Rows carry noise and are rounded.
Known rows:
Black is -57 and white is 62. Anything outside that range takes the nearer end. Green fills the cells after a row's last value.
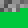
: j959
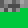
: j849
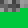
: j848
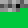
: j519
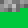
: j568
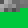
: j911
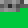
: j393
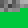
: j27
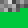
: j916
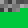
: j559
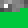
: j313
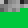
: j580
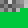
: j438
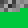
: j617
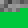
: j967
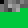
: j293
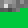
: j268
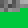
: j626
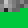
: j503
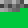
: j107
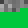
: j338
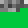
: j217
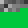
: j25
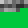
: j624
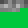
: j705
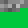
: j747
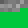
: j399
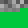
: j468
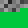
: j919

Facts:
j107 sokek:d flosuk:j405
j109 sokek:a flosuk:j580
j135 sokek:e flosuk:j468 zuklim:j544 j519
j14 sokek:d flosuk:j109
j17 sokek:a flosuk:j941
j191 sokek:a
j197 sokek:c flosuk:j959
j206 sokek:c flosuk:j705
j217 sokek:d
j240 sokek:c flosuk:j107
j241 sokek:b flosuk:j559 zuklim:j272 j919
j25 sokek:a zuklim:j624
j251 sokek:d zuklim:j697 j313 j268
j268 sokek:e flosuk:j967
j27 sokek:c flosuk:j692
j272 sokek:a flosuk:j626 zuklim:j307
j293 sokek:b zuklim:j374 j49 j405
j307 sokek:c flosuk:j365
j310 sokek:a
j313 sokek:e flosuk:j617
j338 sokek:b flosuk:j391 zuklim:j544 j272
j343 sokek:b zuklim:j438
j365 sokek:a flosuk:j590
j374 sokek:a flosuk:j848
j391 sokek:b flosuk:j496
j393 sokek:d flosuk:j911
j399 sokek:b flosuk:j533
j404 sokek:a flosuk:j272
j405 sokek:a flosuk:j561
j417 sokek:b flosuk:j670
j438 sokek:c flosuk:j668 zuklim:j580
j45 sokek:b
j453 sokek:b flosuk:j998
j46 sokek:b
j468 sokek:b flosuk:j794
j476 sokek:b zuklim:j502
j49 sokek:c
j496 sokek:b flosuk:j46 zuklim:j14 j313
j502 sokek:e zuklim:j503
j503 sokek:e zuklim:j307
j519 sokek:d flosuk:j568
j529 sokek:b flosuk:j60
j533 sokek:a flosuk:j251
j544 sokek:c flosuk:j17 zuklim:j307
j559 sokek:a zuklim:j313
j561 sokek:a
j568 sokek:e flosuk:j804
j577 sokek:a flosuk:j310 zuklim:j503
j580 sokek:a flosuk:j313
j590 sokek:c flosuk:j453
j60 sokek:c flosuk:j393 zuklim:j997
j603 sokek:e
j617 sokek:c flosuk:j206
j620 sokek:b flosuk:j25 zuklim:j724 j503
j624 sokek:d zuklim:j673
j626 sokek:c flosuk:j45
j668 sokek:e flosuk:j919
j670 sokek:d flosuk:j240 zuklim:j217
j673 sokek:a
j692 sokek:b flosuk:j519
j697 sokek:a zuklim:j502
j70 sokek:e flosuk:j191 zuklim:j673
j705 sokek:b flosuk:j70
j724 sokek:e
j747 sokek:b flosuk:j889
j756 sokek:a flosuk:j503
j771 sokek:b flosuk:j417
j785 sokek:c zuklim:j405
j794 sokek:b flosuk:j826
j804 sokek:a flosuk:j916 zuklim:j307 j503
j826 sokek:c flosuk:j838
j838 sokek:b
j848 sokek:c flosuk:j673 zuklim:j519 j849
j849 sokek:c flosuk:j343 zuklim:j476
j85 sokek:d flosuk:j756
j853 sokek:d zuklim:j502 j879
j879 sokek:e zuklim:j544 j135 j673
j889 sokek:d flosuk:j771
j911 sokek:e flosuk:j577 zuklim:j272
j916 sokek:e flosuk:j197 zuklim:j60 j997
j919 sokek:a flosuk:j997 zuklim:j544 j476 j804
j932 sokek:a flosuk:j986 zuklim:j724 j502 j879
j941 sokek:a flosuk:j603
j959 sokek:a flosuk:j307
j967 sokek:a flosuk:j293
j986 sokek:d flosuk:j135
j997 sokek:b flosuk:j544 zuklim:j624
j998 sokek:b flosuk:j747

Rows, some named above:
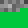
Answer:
j476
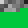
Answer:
j673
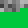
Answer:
j240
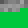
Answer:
j692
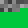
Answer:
j559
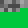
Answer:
j849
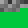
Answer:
j697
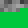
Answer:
j109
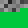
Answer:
j919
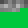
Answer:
j705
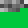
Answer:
j670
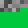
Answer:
j365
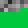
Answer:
j17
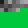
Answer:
j785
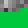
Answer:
j502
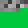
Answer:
j804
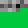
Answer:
j519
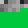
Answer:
j580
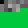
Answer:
j293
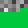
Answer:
j997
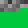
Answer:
j697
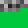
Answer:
j14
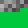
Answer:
j135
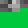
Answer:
j405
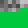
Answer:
j197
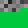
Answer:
j919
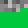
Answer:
j343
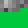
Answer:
j724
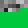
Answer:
j307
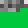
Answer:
j217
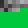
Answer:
j49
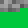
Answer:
j668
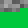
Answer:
j603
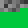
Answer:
j932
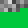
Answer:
j916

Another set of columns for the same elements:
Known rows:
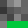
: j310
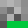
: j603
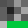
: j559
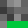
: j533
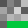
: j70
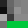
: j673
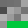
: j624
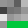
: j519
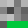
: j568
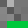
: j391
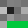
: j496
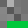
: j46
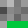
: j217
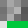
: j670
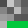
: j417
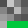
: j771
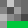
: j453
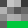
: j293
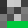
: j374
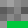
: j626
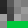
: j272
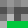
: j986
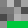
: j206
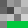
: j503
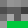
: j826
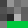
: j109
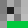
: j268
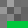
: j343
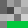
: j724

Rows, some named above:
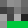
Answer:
j365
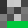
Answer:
j374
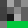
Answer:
j580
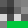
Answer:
j804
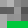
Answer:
j590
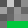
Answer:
j705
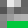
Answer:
j49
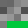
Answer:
j60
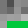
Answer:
j848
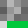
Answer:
j107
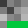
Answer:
j476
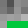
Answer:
j848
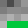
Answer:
j853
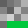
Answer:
j879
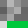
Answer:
j107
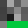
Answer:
j580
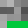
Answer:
j590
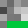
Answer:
j544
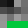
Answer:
j932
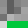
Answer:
j251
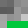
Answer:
j849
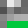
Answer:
j49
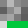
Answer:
j889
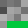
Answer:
j624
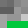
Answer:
j849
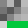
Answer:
j14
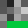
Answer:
j919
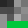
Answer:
j577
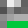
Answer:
j49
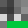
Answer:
j804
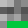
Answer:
j197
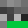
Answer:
j959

